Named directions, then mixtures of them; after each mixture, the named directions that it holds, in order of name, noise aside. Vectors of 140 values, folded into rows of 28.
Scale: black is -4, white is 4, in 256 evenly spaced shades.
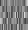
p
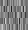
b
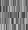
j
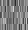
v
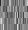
j, p, v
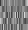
p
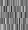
b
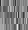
j, p, v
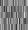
b, p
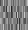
b, p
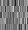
v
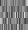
p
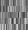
j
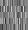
b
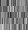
b, j, v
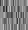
b, j, p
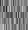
b, j, p
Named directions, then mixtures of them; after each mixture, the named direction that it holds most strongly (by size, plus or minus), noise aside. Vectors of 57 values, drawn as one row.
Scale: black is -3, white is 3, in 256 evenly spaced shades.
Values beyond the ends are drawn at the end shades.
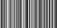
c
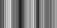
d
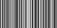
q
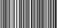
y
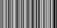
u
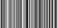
c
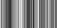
d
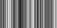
d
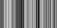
d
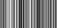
y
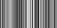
q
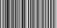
c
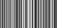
q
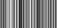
y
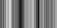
d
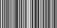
q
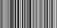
y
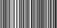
y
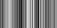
d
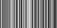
q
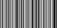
u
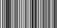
q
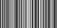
q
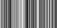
d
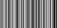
u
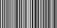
q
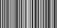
q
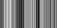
d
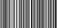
y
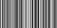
q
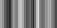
d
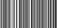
y
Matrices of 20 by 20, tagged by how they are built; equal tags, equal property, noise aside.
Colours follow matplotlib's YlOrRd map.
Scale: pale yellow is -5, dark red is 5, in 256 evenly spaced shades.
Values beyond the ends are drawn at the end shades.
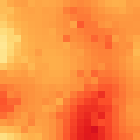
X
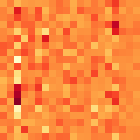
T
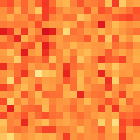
T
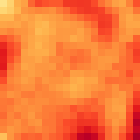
X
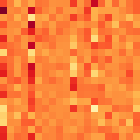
T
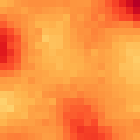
X
